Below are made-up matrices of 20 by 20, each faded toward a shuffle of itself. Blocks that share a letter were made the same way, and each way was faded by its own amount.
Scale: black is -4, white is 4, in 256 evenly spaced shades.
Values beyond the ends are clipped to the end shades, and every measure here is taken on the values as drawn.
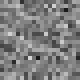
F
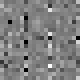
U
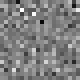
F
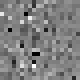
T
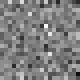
F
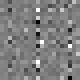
U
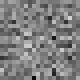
F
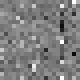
T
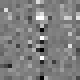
U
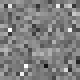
F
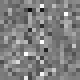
T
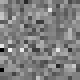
F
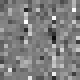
T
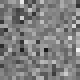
F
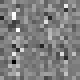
T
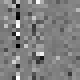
U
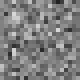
F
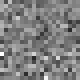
F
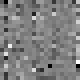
T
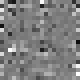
U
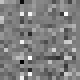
U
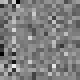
U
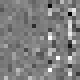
T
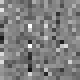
T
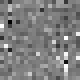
T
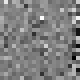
T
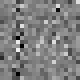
T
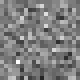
F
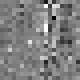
U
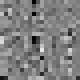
U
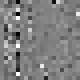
T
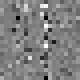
T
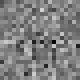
F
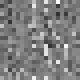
T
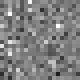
T
